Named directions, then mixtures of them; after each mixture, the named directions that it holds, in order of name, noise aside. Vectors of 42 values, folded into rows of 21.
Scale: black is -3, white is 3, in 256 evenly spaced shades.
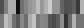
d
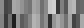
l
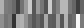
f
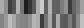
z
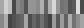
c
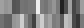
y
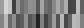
c, l, y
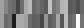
f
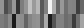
d, f, l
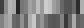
d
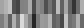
f, l, y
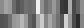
y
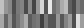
c, f, z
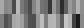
d, f, y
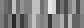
d, l
